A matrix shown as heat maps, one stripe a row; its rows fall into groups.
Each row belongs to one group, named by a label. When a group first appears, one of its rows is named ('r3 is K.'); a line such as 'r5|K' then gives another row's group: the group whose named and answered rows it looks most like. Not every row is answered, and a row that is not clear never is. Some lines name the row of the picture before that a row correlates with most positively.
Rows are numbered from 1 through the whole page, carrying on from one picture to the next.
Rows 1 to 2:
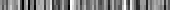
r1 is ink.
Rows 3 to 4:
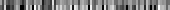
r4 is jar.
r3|jar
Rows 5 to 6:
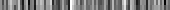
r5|ink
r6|ink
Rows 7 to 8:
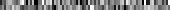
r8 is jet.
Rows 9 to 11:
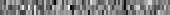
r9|jet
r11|jar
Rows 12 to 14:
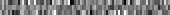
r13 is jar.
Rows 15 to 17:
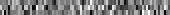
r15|jet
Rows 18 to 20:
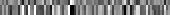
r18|ink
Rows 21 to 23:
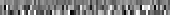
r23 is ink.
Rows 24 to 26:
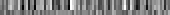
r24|ink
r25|ink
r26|jar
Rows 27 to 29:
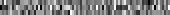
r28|jar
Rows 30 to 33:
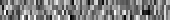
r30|jar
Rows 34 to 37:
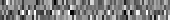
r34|jet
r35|ink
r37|jar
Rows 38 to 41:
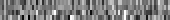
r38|jar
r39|jar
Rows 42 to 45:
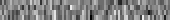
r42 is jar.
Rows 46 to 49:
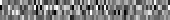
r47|jar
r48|jet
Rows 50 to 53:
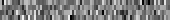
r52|jar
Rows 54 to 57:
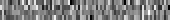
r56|jet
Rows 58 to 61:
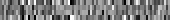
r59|jar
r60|jar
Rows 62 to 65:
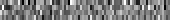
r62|ink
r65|jar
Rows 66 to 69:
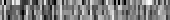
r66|jet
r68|jar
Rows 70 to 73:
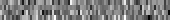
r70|ink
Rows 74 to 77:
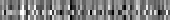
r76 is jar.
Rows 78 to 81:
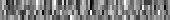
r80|jar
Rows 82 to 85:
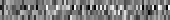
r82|jet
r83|jar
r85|ink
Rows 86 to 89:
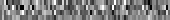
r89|jet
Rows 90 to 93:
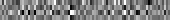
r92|ink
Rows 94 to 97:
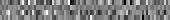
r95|ink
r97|jet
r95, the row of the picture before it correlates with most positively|92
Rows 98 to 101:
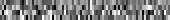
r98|jar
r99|jet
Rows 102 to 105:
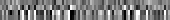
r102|jet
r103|ink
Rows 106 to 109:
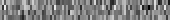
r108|ink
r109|jar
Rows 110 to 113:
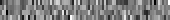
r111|jar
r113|ink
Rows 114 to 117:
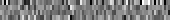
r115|ink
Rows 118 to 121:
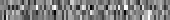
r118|ink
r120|jet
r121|jet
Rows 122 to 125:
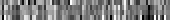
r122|ink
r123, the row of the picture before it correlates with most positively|119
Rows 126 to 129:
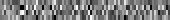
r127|jar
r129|jet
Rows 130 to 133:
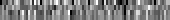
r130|jar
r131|jet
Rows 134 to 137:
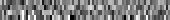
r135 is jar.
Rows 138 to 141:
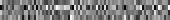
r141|ink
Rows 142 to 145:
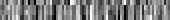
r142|ink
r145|jet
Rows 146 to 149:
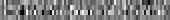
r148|jar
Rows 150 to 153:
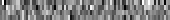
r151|jet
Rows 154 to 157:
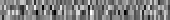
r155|jar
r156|jet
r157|jet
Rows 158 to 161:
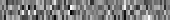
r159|ink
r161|jet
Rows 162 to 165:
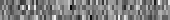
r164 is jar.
